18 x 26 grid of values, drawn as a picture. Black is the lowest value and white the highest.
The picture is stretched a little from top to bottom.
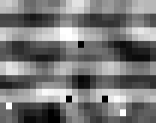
Horizontal stripes repeat 4 times down the table. Five lone cells stand out: two far higher and three far lower than their neighbours. The top middle is the ninth with the highest average.
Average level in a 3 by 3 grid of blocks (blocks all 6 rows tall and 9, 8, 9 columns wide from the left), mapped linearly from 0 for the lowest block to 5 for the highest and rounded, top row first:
3 5 4
1 2 0
1 2 3
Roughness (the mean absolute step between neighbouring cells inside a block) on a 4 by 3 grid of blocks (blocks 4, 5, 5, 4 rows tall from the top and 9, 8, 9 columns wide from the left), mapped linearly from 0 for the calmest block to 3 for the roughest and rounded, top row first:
010
011
221
232
